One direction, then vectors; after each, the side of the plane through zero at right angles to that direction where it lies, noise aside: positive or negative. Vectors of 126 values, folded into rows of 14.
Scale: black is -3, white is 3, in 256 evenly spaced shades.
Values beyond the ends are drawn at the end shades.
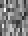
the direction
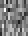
positive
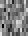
negative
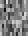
negative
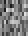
negative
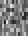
positive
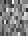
negative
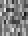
positive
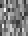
positive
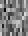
negative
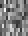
positive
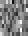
negative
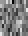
negative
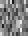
negative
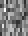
positive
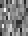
positive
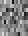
positive
